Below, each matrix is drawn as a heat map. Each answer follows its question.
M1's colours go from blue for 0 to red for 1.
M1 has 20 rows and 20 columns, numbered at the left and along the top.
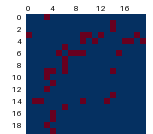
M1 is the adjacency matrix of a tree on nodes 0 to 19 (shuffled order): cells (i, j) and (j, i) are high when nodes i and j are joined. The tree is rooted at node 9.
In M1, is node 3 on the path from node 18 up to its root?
yes
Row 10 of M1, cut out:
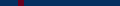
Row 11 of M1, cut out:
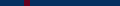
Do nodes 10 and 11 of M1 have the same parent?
no
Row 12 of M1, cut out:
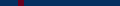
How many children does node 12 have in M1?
0
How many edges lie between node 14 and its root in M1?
1
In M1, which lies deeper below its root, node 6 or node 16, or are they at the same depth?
node 16
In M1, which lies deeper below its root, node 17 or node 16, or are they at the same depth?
the same depth
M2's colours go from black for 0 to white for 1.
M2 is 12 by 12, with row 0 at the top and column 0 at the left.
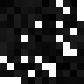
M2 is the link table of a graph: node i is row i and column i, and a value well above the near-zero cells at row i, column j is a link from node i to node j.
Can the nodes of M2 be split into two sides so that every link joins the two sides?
no
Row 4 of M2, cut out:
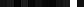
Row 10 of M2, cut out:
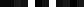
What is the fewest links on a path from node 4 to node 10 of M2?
1
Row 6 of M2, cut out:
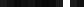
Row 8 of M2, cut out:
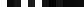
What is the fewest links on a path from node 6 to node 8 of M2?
5
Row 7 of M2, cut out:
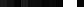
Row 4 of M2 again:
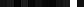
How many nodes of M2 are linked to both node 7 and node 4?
1
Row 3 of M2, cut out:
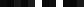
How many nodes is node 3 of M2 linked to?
2
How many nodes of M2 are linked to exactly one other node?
3
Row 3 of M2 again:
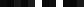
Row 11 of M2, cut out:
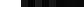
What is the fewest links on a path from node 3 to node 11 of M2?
3
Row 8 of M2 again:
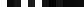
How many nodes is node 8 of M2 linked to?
3
